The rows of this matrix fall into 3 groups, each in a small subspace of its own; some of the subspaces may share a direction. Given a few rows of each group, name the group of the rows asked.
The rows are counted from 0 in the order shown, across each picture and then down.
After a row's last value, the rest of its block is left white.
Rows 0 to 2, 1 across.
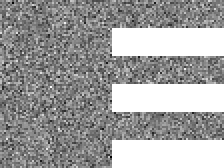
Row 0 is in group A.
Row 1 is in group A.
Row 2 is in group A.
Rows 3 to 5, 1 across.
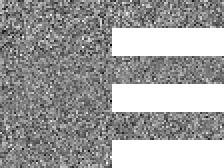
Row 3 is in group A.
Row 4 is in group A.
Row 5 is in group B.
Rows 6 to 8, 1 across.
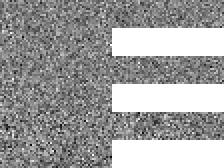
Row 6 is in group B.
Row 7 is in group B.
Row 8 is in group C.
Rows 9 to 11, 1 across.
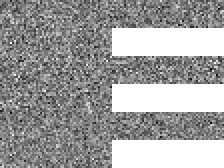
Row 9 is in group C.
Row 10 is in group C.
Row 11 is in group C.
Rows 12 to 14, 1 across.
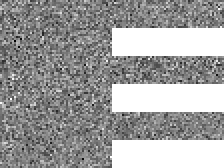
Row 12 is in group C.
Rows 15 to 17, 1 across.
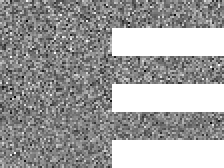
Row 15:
A
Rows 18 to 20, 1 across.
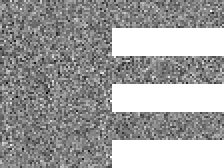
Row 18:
B
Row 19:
A
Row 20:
B
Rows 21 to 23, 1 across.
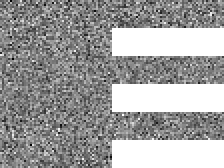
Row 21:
C
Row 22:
A
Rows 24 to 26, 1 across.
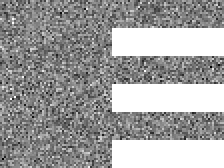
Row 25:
B
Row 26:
A
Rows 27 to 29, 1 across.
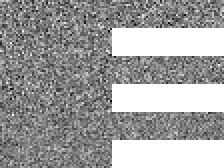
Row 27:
A
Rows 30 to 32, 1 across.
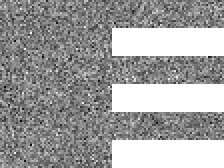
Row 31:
A
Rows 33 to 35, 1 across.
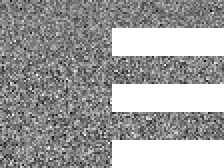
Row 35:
A
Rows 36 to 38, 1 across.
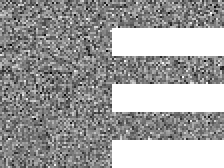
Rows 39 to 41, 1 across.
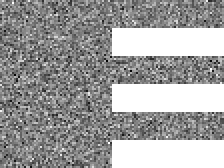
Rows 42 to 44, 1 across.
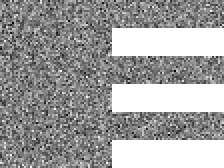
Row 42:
B
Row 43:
A
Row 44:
A
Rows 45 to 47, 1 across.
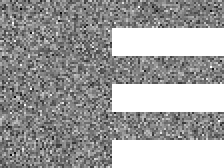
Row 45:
B
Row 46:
C
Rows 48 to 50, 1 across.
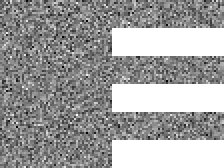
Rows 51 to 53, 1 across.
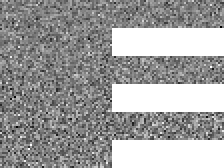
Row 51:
C
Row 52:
B
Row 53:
B
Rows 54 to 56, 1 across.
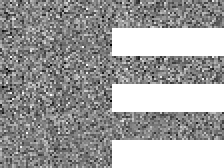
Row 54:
C
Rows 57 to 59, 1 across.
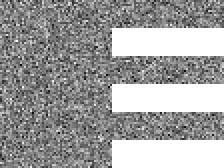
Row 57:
A
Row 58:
A
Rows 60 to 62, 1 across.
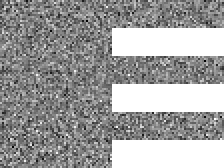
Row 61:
C
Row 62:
C
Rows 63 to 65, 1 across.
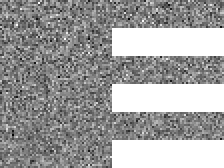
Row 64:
A
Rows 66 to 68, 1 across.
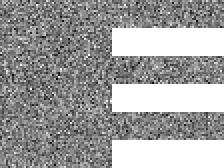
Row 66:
C
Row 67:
B
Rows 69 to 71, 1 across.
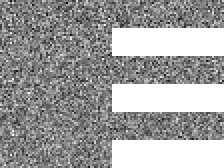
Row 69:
A
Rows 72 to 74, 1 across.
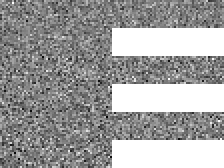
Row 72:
A
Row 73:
A
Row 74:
C
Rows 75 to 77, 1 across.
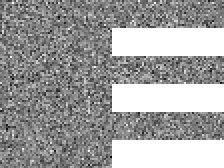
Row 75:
A
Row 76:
C
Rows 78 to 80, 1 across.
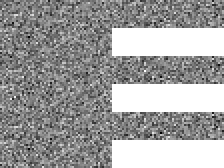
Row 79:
B
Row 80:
B
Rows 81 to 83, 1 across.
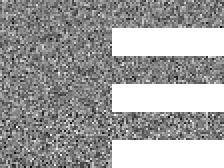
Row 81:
C
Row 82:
A
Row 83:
A
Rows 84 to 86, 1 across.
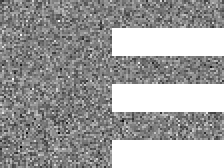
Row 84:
A
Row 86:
A
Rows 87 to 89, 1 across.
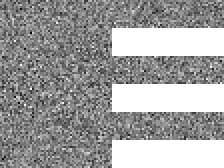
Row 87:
B
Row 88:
C
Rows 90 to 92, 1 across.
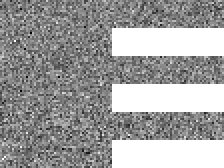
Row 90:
B
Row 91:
A
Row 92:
A
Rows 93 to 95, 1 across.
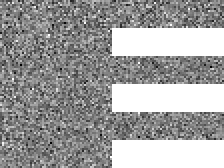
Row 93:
A
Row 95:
A
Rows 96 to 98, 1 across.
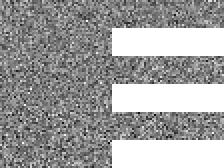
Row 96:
A
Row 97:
B
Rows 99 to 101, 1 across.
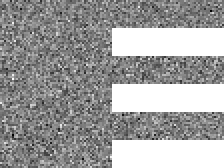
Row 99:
B
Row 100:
C
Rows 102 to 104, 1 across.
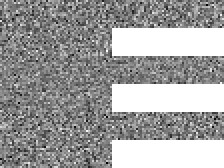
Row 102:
B
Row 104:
C
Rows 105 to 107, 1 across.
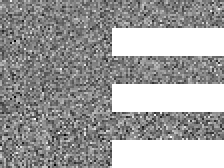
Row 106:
C
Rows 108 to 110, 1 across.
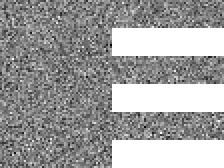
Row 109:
A
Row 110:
B
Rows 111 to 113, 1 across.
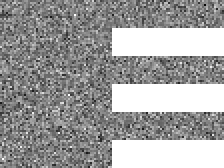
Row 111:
C
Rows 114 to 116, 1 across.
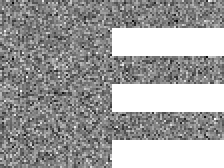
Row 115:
A
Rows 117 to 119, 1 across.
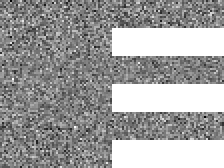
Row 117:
C
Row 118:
B
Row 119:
C
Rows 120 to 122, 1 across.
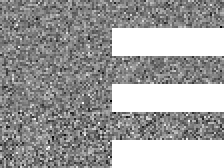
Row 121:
C
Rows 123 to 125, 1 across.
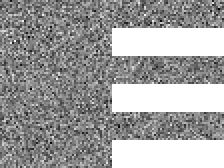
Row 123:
B
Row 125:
A
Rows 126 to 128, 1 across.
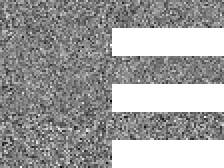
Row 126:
B
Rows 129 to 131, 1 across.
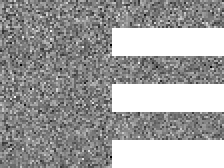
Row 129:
A
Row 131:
B
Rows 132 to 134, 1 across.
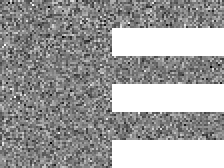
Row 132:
A
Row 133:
C
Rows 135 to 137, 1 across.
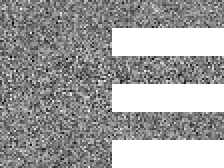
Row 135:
B
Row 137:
C
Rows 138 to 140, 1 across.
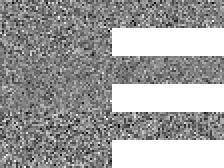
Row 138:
A
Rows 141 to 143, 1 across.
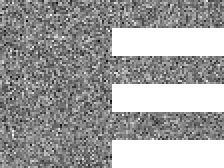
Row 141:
A
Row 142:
C
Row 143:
C
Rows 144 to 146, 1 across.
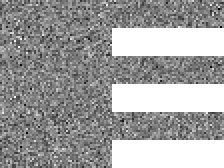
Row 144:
C
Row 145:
B
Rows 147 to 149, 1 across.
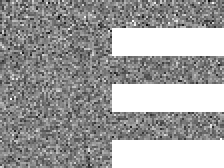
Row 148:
C
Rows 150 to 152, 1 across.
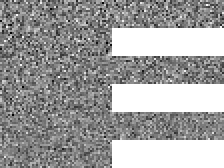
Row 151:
A
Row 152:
A
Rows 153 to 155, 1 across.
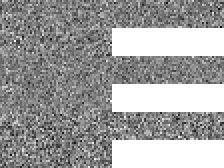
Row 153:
C
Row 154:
A
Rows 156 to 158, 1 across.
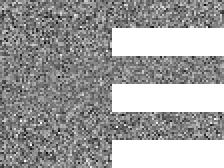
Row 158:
C
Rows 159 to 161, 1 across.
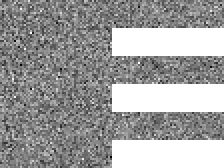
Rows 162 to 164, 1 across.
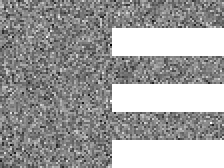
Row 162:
A
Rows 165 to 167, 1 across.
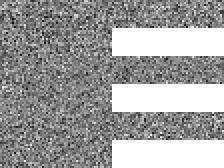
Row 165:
C
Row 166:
A
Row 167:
B
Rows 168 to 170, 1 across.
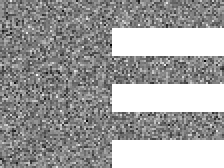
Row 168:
A
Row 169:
C
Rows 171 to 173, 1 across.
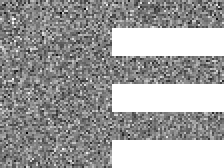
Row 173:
A
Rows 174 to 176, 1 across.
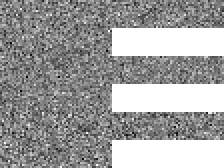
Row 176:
A
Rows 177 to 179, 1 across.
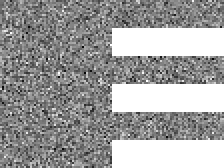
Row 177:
A
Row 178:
A
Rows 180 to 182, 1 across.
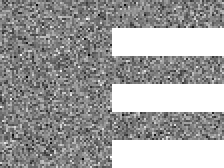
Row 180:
C
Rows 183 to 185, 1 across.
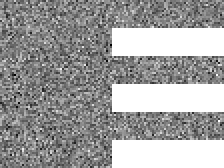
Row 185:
C
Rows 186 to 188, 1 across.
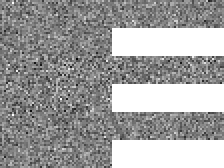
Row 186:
A
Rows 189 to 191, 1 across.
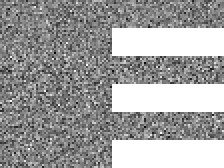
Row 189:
A
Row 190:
C
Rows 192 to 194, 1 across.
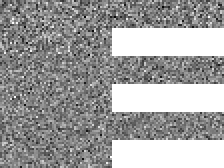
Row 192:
C
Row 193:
B
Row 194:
C
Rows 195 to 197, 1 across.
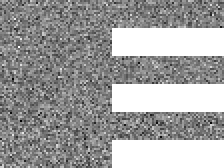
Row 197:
C
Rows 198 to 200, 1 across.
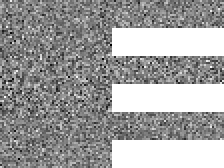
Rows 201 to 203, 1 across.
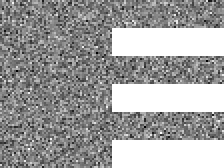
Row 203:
B
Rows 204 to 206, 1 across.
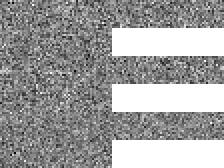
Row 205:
C
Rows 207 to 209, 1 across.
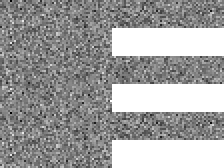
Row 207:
C
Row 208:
B
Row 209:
C
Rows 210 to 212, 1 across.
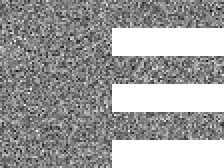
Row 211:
B
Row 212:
C
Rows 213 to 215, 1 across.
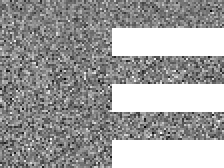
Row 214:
A
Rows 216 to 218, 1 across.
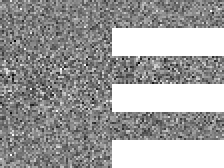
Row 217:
C
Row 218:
C
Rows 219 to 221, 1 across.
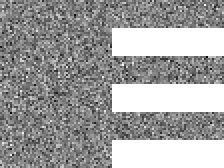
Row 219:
C
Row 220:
A
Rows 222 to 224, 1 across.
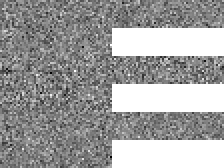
